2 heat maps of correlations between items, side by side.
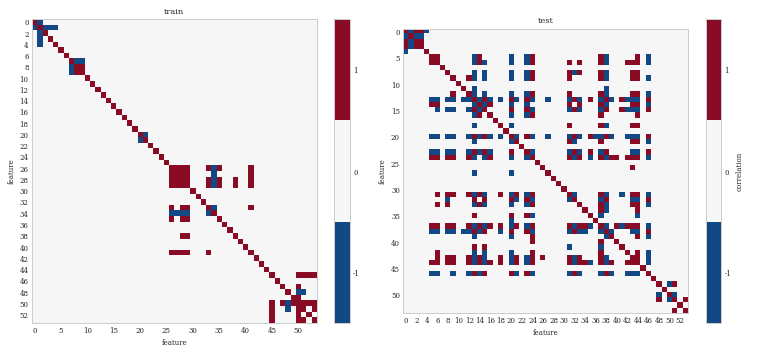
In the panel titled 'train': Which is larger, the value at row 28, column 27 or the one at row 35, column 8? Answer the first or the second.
the first
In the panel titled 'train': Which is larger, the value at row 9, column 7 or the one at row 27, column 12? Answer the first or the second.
the second
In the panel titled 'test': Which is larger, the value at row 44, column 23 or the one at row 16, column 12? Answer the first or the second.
the second
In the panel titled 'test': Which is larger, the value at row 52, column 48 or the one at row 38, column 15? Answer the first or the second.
the second
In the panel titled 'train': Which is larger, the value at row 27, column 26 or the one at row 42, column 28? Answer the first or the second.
the first
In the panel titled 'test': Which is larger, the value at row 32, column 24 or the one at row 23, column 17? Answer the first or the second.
the second
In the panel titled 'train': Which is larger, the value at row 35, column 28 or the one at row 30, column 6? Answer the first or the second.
the first
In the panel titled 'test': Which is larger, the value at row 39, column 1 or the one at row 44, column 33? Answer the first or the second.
the second
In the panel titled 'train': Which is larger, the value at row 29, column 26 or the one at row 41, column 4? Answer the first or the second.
the first
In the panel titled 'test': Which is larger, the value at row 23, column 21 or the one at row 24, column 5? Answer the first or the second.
the second
